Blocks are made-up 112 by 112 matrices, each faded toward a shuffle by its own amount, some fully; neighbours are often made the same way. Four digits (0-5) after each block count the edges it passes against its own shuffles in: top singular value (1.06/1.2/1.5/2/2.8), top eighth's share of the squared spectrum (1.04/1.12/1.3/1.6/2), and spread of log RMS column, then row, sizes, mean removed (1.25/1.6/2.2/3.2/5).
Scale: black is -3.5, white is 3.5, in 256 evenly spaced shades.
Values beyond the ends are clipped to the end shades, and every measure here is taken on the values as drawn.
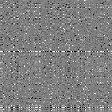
5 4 2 3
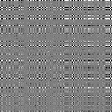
5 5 4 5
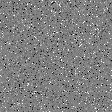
2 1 0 0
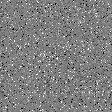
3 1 0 0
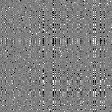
5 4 3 3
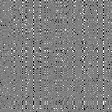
5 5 3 3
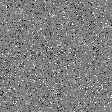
3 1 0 0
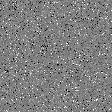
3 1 0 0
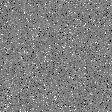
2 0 0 0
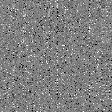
4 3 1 0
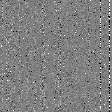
4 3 3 0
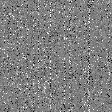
2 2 3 0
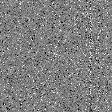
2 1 2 0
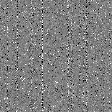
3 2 3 0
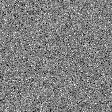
0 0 0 0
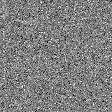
0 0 0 0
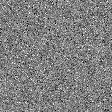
0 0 0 0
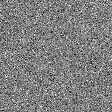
0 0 0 0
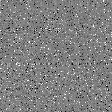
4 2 1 1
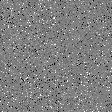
0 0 0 0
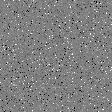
0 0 0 0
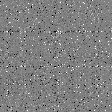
4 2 1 1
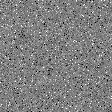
2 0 0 0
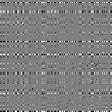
5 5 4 4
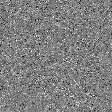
3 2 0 0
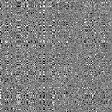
5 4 3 3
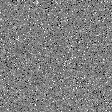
2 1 0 0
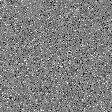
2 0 0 0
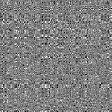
5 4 3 3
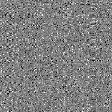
4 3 2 2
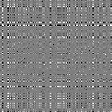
5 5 4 4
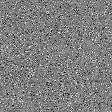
2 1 0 0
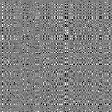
5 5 4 4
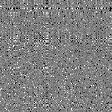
5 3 2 2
